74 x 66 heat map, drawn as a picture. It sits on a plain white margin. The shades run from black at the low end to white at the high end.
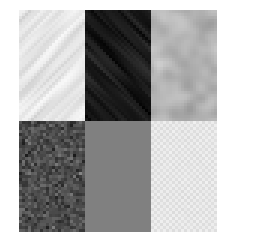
It is made of 2 by 3 panels. Panel 1,1: very high, slanting up to the right, faint in contrast. Panel 1,2: very low, slanting down to the right, faint in contrast. Panel 1,3: high, blotchy, faint in contrast. Panel 2,1: low, fine-grained. Panel 2,2: middling, flat. Panel 2,3: very high, checkered, faint in contrast.
